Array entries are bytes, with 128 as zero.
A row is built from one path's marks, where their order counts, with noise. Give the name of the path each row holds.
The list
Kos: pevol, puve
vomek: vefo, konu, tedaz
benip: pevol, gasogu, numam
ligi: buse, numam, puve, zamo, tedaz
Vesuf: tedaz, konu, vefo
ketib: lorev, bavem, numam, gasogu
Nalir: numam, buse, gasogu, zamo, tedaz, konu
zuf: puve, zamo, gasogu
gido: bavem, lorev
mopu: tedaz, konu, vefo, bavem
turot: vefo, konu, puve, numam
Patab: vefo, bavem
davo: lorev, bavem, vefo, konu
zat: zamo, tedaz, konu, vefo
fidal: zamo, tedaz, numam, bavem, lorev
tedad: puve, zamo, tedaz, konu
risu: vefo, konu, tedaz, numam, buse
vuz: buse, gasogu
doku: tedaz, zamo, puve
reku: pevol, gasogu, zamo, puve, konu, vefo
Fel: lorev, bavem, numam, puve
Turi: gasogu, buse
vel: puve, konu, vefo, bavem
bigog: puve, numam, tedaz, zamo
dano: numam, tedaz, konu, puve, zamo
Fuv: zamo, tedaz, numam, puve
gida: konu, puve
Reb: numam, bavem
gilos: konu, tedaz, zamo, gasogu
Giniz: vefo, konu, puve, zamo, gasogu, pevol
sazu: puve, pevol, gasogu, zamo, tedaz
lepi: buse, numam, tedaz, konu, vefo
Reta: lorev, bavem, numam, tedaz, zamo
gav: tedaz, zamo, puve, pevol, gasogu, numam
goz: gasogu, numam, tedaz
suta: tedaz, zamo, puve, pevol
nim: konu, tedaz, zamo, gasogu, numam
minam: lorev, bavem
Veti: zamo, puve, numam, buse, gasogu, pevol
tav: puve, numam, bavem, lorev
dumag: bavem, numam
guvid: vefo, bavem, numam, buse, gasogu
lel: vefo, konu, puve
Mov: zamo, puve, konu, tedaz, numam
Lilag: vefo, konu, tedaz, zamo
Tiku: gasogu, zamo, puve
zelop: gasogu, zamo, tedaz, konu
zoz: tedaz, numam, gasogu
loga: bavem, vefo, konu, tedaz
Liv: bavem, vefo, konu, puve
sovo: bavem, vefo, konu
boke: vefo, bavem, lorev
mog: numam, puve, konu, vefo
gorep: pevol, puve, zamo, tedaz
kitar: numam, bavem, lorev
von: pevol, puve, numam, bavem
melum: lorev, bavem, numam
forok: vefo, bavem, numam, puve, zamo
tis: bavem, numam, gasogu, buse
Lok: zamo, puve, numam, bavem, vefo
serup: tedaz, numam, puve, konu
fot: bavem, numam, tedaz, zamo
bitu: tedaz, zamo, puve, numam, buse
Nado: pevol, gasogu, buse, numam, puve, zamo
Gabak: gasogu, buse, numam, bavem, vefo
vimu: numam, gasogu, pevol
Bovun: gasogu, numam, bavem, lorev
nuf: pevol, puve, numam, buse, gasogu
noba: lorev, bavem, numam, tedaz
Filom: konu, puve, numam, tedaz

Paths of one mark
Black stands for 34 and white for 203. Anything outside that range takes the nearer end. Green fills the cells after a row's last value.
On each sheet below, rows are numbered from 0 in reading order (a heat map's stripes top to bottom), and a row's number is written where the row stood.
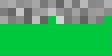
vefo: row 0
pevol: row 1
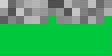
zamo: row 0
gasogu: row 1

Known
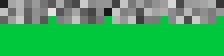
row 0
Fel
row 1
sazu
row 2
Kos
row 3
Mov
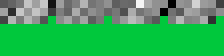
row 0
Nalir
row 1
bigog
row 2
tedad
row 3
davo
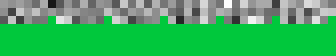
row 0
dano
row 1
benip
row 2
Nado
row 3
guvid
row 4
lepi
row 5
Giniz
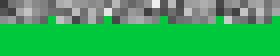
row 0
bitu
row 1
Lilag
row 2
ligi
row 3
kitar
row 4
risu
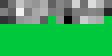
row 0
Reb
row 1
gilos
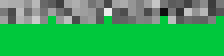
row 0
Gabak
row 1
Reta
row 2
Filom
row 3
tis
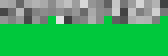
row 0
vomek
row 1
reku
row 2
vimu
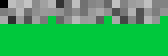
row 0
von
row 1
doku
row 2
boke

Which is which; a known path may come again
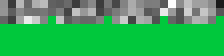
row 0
vuz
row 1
tis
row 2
melum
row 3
mog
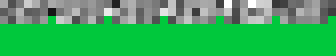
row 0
tav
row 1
turot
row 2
Fel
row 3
Fuv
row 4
Veti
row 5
sovo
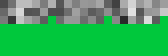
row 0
vel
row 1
noba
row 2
Patab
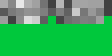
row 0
Vesuf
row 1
kitar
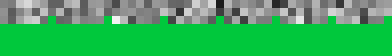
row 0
suta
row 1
gida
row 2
benip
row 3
Nalir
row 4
dano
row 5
Tiku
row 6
Kos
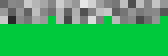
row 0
nuf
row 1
Giniz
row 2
gorep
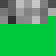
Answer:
ketib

